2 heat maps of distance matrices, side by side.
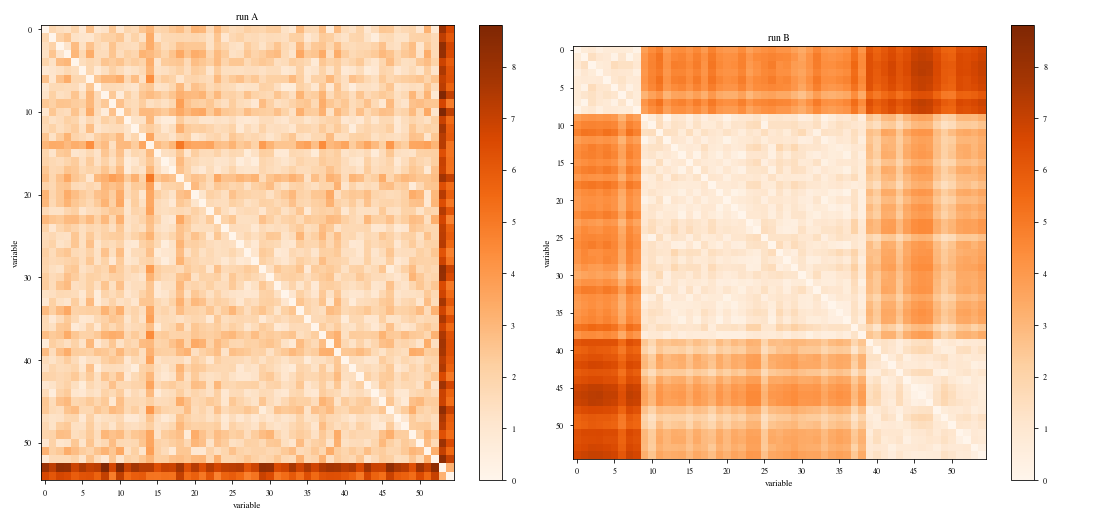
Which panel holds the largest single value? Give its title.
run A
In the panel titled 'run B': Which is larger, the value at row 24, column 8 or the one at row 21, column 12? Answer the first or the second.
the first
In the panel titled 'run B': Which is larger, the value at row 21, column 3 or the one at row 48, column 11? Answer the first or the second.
the first
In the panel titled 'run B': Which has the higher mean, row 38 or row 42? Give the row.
42
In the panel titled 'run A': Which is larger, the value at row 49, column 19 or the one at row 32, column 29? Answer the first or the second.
the second
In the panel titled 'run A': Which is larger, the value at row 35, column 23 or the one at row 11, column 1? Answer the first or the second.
the first
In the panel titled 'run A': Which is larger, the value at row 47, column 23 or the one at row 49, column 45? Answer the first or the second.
the second
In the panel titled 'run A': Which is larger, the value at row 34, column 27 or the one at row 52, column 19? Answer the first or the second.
the second
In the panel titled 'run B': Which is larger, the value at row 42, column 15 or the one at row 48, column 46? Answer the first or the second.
the first
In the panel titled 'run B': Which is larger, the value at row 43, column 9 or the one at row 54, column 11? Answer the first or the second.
the second
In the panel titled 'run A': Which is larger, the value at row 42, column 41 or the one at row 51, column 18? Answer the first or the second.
the second
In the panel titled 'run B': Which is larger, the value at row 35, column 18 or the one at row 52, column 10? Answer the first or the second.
the second
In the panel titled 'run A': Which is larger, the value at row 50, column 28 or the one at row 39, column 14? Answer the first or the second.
the second
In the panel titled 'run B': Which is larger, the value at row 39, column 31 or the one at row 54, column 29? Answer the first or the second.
the second
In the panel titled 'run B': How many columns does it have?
55
